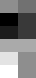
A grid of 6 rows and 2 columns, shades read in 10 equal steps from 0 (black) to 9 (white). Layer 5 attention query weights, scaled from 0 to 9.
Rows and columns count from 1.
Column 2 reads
4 2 2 6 5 5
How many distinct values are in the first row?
2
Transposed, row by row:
5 0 1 6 8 9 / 4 2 2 6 5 5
